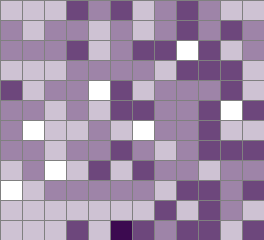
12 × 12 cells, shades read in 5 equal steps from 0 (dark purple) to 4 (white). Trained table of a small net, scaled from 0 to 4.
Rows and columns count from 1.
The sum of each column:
30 33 33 24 30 21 26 25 22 17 26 25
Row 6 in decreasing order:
4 3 3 2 2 2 2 2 1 1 1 1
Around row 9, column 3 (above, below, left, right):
3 2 2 3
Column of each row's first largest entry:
1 2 9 1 5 11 2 3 3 1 1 1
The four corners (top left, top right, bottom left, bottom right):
3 3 3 1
